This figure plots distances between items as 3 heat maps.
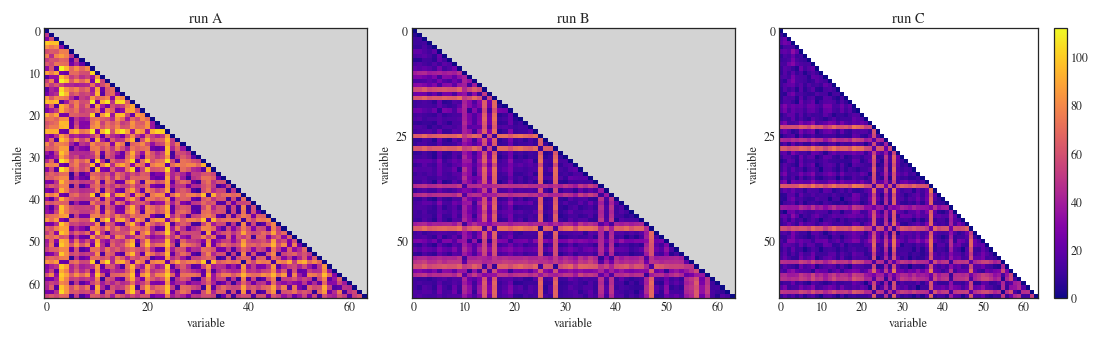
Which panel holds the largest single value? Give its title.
run A
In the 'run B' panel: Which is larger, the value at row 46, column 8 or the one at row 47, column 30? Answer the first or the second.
the second
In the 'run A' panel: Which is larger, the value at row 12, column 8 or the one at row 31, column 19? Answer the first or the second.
the first
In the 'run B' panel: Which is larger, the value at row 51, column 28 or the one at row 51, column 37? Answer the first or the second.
the first
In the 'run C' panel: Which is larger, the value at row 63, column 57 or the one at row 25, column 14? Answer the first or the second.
the first
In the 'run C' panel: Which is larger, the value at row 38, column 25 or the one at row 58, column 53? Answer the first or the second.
the second
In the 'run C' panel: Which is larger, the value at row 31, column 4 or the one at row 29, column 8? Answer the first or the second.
the second
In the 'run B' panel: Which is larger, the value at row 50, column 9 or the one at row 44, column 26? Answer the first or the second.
the first
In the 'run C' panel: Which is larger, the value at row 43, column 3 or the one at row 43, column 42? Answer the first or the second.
the second
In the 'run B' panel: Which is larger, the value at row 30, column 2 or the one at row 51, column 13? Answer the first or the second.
the second
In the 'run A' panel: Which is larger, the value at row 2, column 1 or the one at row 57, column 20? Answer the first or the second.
the second
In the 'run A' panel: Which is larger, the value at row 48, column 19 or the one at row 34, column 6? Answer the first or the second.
the first
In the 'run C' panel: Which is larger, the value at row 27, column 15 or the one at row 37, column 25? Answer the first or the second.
the second
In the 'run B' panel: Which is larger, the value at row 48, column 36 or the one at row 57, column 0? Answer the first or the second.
the second
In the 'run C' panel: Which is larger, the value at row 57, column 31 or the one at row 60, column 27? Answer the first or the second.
the first
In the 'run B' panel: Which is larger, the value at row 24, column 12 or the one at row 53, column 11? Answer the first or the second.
the second
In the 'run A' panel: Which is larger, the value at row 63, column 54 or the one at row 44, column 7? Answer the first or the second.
the second
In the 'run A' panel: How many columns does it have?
64
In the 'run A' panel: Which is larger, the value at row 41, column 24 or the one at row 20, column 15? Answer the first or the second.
the second
